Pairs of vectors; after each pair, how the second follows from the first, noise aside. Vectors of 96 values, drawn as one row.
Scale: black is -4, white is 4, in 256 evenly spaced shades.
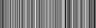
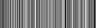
copied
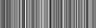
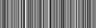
sign-scrambled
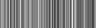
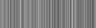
shrunk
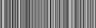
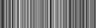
sign-scrambled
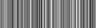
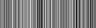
sign-scrambled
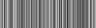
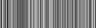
wrapped around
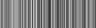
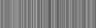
shrunk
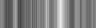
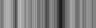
negated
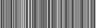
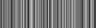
sign-scrambled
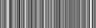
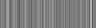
shrunk
